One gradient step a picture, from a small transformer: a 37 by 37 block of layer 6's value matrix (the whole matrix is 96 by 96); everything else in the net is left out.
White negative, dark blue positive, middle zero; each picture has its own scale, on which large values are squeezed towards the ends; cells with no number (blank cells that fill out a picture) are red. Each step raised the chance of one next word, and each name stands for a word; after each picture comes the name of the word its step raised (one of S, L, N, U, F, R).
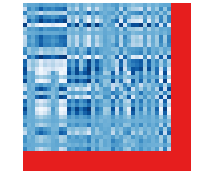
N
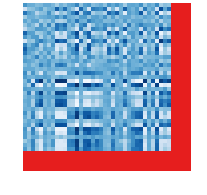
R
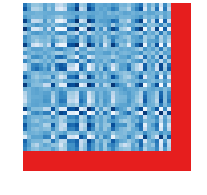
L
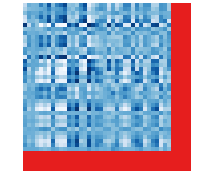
N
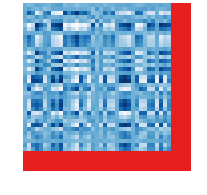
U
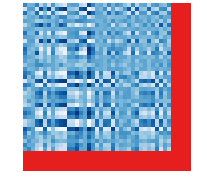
R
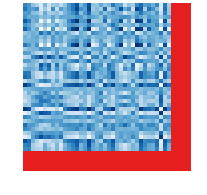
L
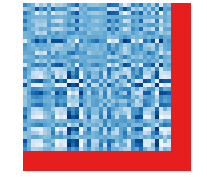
R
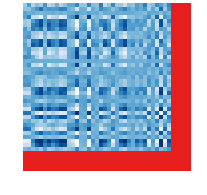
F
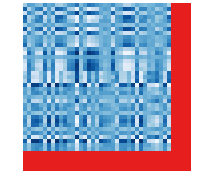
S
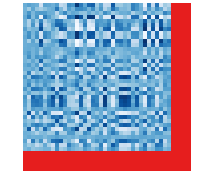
F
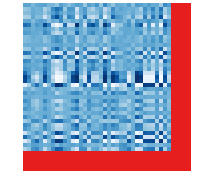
S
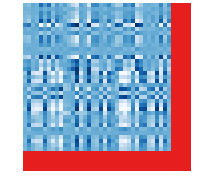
N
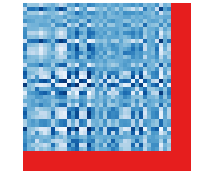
R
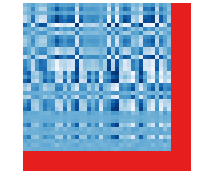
N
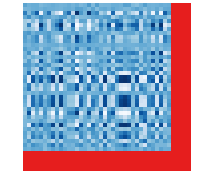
U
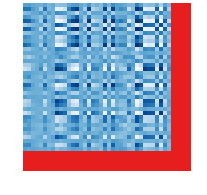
L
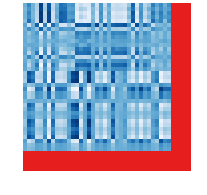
N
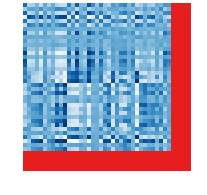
S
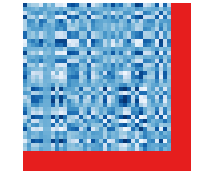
F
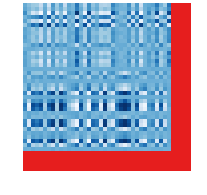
S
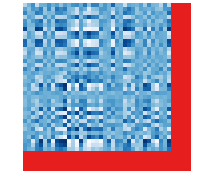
F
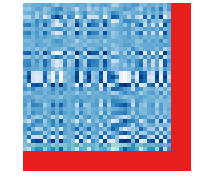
S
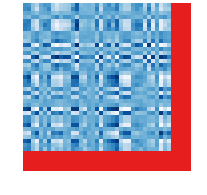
L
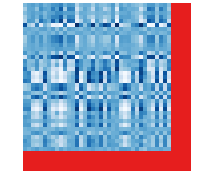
N
